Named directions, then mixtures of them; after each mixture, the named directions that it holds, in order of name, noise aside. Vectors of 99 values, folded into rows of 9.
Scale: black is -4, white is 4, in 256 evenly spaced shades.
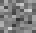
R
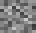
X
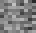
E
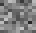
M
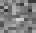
E, R, X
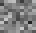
M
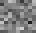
M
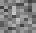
R, X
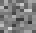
R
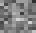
E, M, R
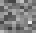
E, M, R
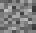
M, R, X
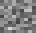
E, R, X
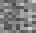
E
